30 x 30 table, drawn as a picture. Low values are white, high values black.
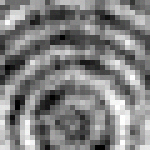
Grain: blotchy. Rings: centred on the bottom middle. Ninth with the lowest average: bottom right. Odd rows or columns: none.
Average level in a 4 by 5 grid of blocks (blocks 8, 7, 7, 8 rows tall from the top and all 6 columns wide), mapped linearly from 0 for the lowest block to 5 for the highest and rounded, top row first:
3 4 4 4 3
5 4 4 4 3
4 5 3 1 2
1 4 5 3 0
